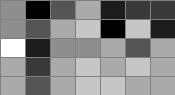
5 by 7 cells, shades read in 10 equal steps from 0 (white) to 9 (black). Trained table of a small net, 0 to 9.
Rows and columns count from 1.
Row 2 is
4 6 3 2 9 2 8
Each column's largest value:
4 9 6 4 9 7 8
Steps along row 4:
up down down up down up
